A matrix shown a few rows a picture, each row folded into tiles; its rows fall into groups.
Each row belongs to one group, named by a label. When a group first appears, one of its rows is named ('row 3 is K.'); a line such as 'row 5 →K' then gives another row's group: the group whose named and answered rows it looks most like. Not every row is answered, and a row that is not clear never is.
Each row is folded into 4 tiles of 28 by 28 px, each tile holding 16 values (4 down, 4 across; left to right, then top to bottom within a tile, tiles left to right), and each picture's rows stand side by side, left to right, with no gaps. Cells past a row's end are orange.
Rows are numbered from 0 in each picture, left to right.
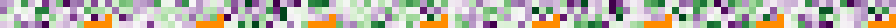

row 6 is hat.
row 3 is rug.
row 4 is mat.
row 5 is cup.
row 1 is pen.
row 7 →mat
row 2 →cup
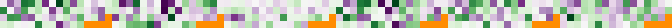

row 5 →hat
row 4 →hat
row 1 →cup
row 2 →rug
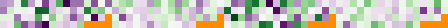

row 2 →hat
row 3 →rug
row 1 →pen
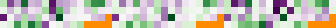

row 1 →cup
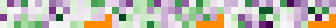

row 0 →cup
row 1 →hat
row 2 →mat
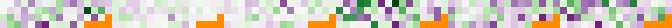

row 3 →hat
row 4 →mat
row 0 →mat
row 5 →pen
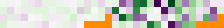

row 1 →hat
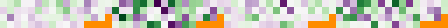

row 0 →pen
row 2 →pen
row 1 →hat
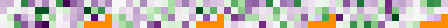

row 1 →mat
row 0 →mat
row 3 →cup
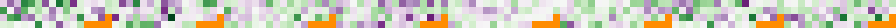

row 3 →mat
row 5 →rug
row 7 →rug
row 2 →rug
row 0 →hat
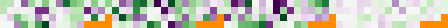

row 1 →hat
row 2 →cup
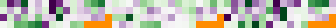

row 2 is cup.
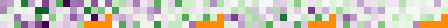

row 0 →mat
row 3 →rug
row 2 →rug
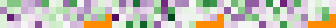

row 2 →pen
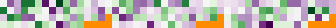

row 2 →mat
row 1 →pen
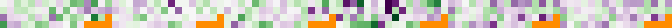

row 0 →rug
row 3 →cup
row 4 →mat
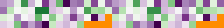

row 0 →mat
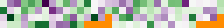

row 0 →hat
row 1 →hat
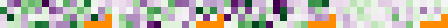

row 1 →mat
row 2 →cup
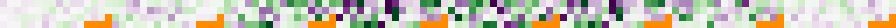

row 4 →hat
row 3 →cup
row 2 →rug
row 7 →pen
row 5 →cup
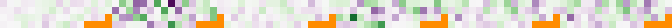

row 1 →pen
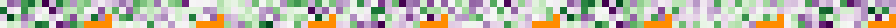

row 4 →pen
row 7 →mat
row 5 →hat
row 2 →rug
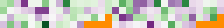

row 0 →rug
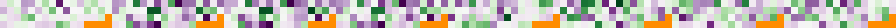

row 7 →pen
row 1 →mat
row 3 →mat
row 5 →hat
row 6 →pen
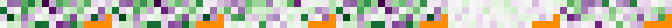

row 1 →hat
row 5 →pen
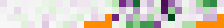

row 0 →pen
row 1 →cup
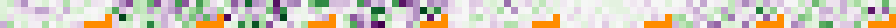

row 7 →rug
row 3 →mat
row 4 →pen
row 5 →pen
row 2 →cup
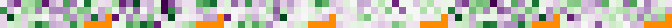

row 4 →hat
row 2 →cup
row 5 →pen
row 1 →cup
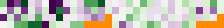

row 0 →cup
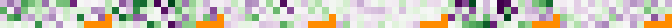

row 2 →pen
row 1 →hat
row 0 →hat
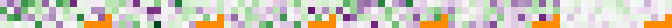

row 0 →hat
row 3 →pen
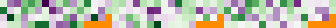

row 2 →hat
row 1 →rug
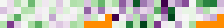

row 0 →rug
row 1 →cup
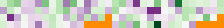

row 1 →rug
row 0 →pen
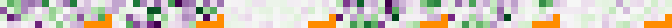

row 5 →pen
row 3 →cup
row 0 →pen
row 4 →cup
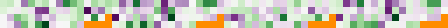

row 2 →rug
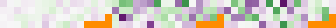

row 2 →pen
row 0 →pen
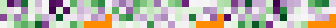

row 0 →cup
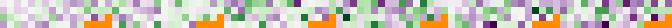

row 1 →rug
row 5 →mat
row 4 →mat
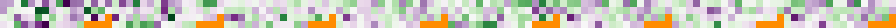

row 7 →pen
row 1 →cup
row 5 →pen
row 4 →rug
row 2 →rug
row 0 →mat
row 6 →rug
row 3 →pen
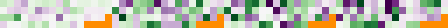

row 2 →hat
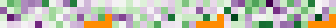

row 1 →rug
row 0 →pen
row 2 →hat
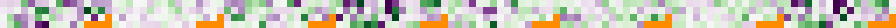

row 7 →cup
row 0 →mat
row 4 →rug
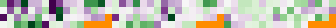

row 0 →cup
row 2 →rug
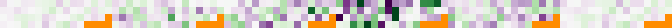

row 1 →rug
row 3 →cup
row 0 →pen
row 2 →mat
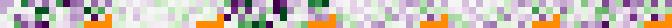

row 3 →mat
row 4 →mat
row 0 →mat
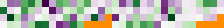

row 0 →hat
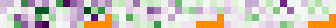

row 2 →pen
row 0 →mat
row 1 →rug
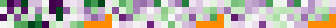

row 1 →pen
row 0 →cup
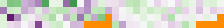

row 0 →pen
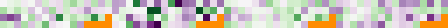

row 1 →mat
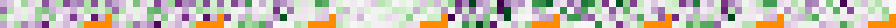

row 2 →cup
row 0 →mat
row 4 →cup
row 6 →cup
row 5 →hat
